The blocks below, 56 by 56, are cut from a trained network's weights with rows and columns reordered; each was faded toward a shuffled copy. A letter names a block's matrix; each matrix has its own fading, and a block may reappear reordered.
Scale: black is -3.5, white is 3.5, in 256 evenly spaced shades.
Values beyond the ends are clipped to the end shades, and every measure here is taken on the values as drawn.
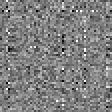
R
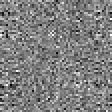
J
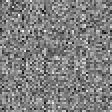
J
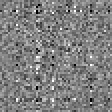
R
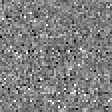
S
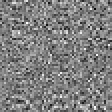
J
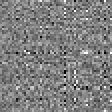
R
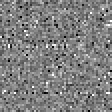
S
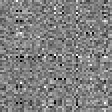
R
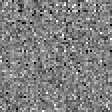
S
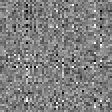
R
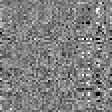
R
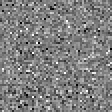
S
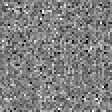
S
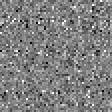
S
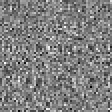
J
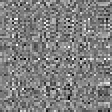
R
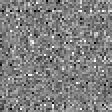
S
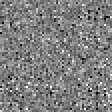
S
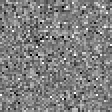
S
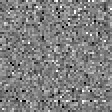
S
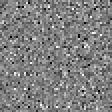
S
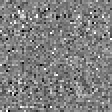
S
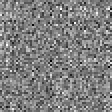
J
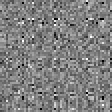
R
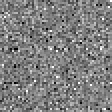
S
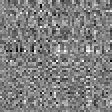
R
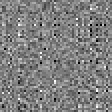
R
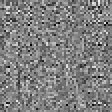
J
